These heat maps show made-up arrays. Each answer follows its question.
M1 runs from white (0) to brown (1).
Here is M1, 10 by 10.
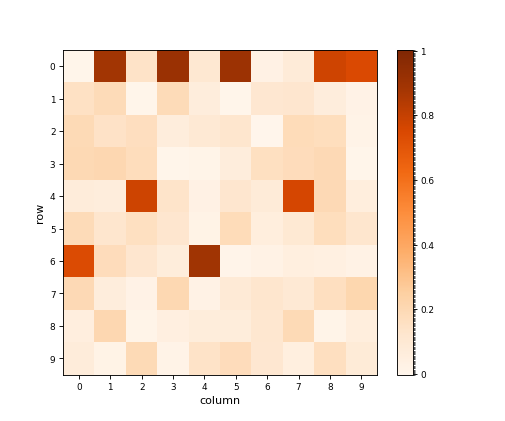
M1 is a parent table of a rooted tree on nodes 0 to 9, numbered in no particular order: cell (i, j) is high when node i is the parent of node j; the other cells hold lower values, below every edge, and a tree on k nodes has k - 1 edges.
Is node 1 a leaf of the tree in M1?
yes
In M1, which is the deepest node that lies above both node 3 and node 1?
0
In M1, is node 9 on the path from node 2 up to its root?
no
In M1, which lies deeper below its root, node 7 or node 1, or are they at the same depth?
the same depth
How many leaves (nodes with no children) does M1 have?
7
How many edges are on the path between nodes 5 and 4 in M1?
3
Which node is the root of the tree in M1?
6
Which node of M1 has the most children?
0
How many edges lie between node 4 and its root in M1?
1
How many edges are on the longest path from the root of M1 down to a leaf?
2
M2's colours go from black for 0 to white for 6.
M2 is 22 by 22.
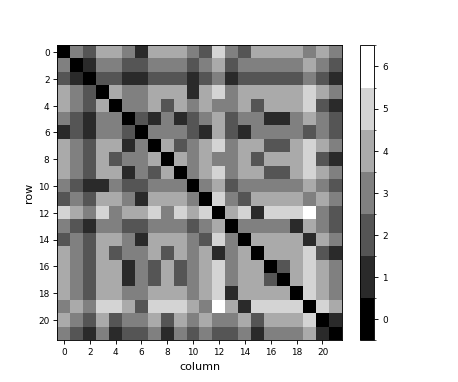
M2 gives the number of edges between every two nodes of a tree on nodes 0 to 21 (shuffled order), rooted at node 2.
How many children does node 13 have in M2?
1
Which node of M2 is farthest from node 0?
12
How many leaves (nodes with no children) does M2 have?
14
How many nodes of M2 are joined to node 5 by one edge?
5
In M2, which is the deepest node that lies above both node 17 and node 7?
5
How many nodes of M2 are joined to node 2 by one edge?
6
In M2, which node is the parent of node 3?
10
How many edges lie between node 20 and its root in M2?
2
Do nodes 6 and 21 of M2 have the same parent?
yes
